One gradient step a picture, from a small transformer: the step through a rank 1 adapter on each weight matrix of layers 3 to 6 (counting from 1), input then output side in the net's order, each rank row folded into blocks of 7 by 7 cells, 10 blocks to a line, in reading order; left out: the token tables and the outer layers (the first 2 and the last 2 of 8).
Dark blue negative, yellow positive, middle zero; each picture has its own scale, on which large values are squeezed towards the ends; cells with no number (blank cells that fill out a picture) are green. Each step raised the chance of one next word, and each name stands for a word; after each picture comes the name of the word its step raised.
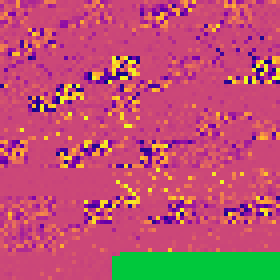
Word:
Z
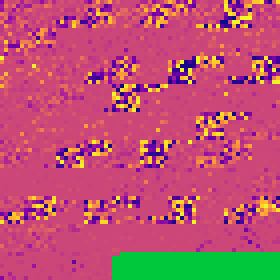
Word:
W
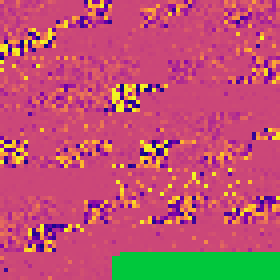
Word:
W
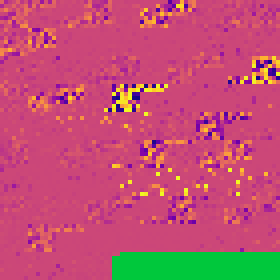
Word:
Z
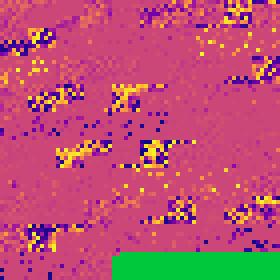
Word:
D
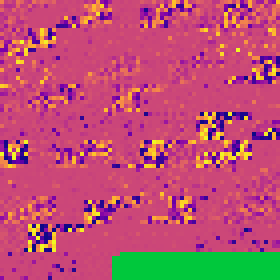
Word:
D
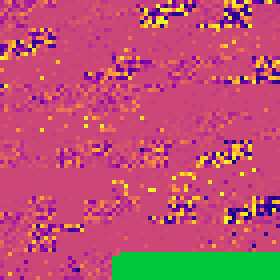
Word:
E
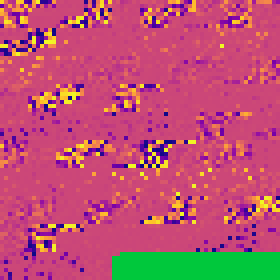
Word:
D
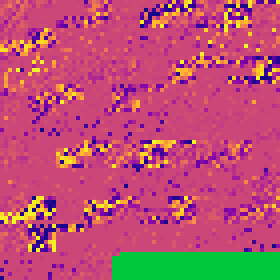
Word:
D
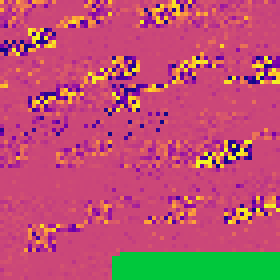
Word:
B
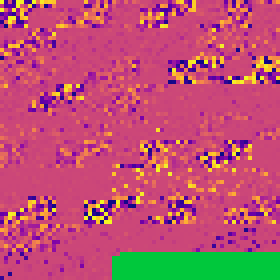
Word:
Z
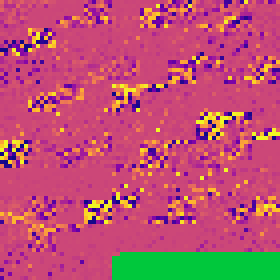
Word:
Z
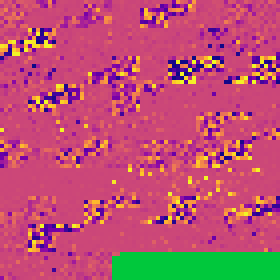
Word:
Z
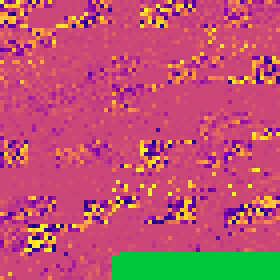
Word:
E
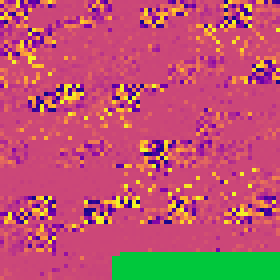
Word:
E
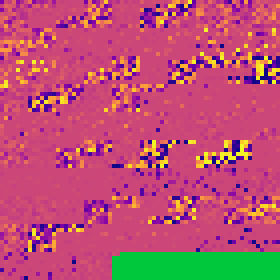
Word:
D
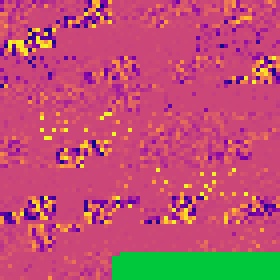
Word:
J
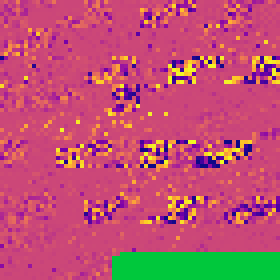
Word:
W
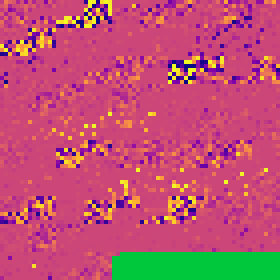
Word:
J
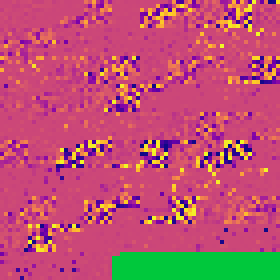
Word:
W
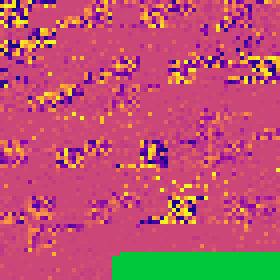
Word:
J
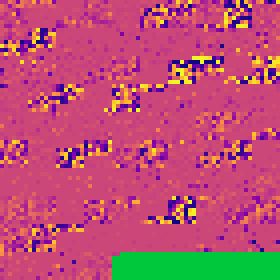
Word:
Z
